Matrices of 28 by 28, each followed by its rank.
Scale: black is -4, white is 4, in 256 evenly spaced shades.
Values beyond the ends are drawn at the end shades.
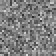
full rank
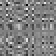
three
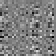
three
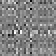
three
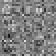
five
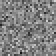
full rank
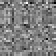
five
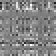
three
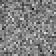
full rank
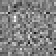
five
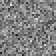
full rank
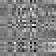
three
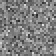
full rank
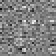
five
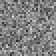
full rank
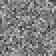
full rank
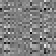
three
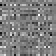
three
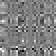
three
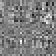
five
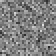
full rank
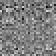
five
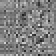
five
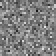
full rank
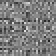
five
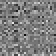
five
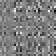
three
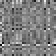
three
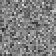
full rank
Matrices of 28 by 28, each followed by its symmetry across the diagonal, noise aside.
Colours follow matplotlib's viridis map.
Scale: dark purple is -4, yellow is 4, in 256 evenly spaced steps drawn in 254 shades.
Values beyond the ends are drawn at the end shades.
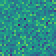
symmetric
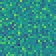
neither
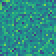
symmetric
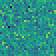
neither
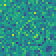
symmetric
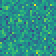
neither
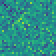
symmetric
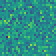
neither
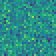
neither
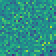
symmetric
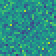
symmetric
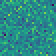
neither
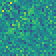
symmetric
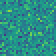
neither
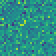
symmetric
